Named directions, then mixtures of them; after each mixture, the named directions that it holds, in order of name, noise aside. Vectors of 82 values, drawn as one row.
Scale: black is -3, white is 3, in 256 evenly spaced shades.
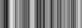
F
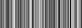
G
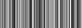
G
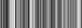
F, G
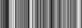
F, G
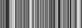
F, G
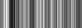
F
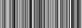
G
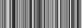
G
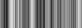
F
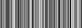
G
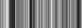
F, G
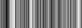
F, G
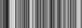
F, G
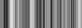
F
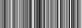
F, G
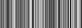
G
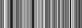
F, G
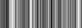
F, G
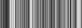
F, G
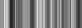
F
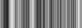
F
